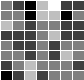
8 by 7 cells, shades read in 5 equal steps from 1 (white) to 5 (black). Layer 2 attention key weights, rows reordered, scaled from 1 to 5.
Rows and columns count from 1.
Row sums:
23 23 23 25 24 22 22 24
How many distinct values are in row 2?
3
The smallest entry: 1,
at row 1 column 5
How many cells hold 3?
23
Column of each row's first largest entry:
3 3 3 1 2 3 1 1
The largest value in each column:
5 4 5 4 4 5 4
